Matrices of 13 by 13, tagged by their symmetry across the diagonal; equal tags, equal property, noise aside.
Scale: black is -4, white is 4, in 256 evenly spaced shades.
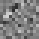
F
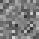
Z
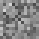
Z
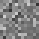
Z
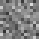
F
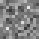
Z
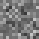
Z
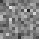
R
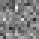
R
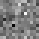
F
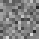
F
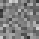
F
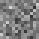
R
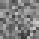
F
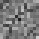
Z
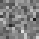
R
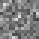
Z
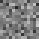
R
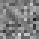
F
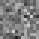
R
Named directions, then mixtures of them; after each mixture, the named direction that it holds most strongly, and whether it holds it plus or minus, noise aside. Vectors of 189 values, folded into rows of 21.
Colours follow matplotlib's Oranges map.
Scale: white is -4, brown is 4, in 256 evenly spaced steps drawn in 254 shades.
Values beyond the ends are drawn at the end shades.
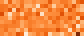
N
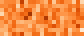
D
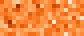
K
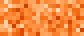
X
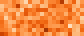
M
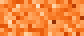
K, minus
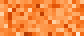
N, minus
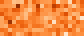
K, plus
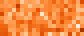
D, minus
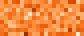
N, minus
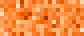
D, plus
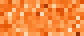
N, plus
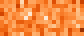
D, minus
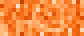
D, plus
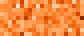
D, plus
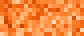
X, minus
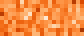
D, minus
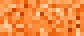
X, plus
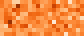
K, plus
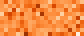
N, minus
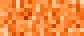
D, plus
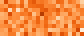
X, minus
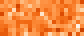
N, plus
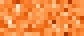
K, minus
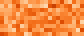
M, plus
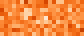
D, minus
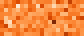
K, minus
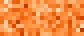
X, plus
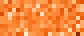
N, plus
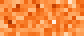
K, plus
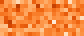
K, plus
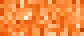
D, minus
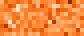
K, minus
